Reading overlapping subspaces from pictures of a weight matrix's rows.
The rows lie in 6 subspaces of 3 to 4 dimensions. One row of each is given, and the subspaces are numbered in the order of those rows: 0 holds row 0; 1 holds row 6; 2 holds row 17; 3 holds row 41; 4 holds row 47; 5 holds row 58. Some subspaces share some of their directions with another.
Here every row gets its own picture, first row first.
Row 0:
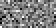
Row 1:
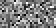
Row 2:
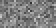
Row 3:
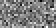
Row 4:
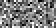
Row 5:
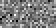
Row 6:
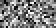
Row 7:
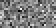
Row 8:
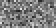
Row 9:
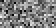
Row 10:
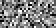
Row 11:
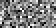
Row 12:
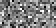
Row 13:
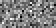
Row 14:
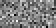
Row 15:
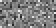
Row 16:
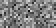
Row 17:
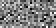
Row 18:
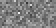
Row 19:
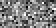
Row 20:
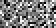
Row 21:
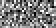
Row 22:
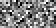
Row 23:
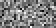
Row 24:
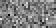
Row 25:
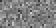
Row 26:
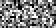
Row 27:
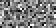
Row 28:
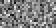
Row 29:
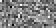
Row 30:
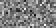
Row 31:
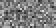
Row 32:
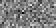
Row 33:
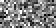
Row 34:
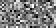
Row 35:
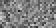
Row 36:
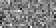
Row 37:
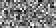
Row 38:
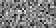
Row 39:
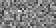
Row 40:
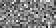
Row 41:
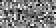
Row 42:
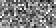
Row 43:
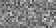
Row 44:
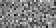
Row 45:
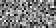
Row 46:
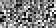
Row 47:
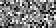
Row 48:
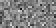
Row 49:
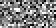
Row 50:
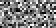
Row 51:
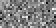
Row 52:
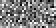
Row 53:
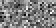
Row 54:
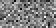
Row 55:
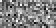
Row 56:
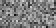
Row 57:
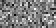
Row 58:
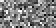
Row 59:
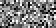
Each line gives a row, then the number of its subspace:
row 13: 3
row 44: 2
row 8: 0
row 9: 5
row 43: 2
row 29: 3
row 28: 5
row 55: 3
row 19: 1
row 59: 4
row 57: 5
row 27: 4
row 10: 1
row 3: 0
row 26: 2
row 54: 2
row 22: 2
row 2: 1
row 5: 0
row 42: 3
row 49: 4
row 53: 1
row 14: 2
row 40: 2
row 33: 5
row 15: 3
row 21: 5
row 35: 1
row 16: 1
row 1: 2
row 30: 4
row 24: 3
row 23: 1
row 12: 3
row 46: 1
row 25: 3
